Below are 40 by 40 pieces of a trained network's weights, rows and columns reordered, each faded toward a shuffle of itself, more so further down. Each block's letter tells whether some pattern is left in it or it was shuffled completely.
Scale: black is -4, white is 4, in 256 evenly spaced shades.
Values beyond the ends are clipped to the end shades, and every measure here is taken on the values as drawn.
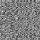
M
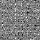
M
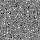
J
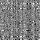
M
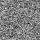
J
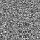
M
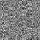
M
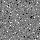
J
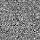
M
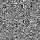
M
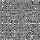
M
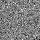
J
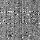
M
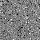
J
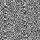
M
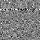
M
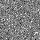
J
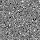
J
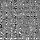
M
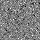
J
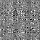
M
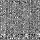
M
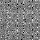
M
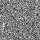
J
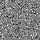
J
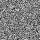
J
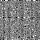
M
